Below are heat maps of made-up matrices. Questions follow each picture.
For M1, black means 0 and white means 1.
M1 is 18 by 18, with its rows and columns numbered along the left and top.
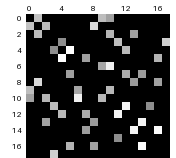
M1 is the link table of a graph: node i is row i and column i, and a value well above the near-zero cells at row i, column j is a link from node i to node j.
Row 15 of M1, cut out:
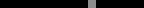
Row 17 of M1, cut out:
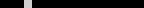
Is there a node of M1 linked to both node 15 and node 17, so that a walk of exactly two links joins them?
no
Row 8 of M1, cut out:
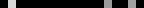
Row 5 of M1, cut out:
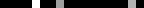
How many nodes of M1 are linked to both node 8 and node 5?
1
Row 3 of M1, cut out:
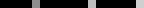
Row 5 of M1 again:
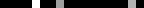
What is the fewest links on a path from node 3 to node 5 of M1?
2
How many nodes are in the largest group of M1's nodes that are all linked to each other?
3
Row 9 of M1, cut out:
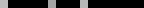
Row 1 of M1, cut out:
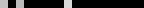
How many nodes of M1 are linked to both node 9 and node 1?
1
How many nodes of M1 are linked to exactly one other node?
2
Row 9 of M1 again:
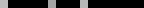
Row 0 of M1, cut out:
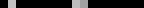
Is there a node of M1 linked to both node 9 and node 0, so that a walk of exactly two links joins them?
yes
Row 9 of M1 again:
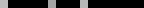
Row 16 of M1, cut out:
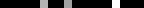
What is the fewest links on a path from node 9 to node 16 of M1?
4
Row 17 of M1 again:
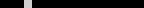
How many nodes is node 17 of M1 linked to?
1
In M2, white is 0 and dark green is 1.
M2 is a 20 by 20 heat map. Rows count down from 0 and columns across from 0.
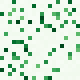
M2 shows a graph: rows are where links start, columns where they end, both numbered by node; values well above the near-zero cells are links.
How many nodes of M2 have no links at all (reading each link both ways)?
0
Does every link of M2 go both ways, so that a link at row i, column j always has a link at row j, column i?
yes
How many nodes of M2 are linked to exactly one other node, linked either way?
0
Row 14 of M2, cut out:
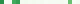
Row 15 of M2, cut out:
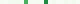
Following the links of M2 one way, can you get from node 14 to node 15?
yes
